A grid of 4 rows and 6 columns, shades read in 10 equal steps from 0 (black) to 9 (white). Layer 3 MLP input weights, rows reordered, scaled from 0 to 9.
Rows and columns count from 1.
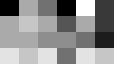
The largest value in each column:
8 7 8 5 9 7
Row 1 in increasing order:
0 0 2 4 6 9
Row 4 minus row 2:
2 0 2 1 2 5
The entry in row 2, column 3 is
6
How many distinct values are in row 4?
3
